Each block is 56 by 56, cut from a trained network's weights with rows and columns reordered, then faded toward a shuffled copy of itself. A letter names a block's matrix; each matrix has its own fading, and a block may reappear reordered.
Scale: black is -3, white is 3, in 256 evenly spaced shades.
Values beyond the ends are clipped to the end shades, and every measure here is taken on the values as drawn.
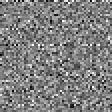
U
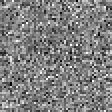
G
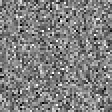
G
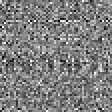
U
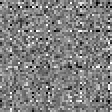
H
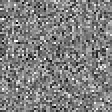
G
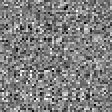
U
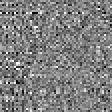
H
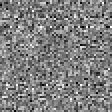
U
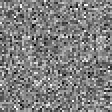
G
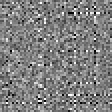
H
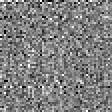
H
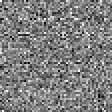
U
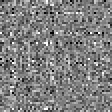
H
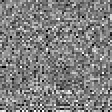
U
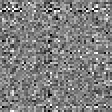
H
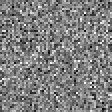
G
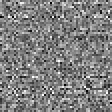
U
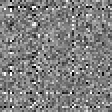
H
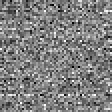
U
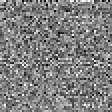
U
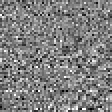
U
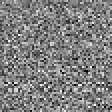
U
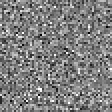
G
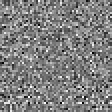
U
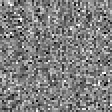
G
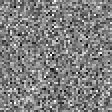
G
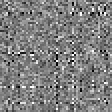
H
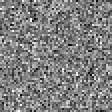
G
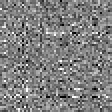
H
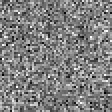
G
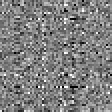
H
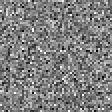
G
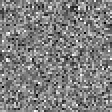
G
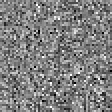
G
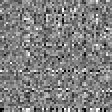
H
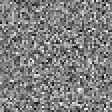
G
